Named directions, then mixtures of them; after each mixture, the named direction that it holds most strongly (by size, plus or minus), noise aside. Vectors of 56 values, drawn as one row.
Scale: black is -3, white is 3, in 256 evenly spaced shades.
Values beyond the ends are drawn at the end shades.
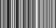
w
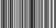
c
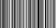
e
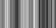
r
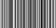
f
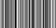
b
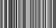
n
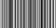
f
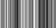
r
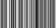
w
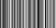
e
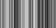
r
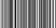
f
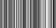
n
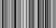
e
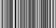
f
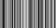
e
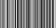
n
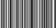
c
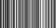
f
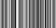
w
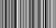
b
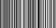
e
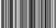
c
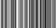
w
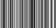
c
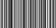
f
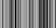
r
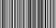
e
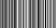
e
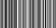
n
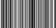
c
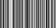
f
